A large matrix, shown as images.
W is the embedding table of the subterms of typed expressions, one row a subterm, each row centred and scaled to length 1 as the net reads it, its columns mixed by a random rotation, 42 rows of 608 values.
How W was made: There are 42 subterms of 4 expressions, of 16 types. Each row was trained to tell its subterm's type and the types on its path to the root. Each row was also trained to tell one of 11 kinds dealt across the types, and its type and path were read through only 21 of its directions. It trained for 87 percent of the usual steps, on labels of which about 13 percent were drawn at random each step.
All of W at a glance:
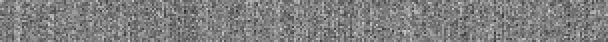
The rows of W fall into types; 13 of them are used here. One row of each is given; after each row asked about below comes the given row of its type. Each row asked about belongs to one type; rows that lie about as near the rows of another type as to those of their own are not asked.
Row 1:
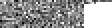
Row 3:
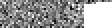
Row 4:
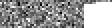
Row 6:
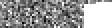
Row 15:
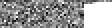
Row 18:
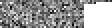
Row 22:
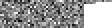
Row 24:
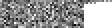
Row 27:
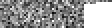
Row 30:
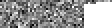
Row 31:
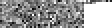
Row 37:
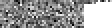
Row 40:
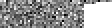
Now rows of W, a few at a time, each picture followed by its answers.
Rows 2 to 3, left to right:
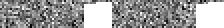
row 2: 31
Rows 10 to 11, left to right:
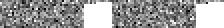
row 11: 30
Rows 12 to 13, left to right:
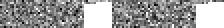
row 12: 30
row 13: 15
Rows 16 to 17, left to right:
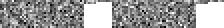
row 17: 30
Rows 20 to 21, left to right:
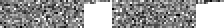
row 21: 40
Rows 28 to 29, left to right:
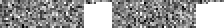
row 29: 3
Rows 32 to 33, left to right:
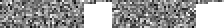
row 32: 31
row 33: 15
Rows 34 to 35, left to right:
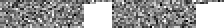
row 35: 31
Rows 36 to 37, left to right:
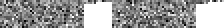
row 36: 15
